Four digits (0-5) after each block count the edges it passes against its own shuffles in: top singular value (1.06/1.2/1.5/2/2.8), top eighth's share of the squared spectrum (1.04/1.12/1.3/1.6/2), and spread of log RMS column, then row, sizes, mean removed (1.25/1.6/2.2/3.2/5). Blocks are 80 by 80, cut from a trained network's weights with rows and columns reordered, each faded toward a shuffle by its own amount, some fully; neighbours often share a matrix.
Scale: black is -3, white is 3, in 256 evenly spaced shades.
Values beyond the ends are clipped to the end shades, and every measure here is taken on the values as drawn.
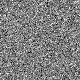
0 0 0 0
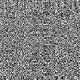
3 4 2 1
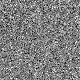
1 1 0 0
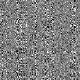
3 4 4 1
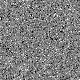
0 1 0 0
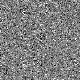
3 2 2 0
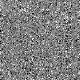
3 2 2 0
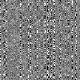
4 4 4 1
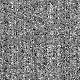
3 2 0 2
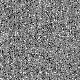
2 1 0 1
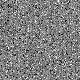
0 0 0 0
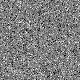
0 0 0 0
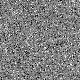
0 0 0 0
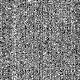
3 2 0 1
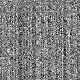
4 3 0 2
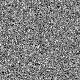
1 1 0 0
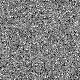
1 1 0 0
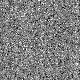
1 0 0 0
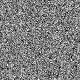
1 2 0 0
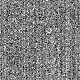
3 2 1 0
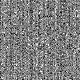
3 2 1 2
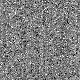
1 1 0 0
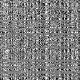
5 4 2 4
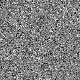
2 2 0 0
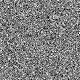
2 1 0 0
